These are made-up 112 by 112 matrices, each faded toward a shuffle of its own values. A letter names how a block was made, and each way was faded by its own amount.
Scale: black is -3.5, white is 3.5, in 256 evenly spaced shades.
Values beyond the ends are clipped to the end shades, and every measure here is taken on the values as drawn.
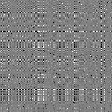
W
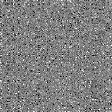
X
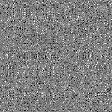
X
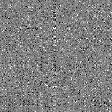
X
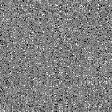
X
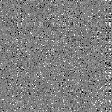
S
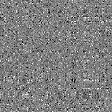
X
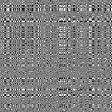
W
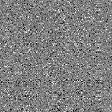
X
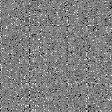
S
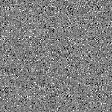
X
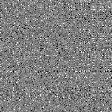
X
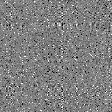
S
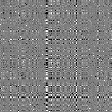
W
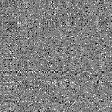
X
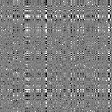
W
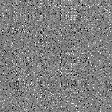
S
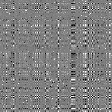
W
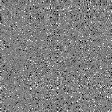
S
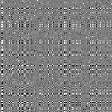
W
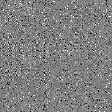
S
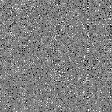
S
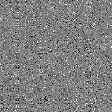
S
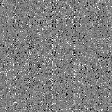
S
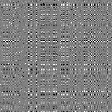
W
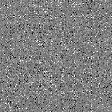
S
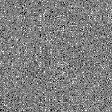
X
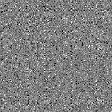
X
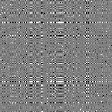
W
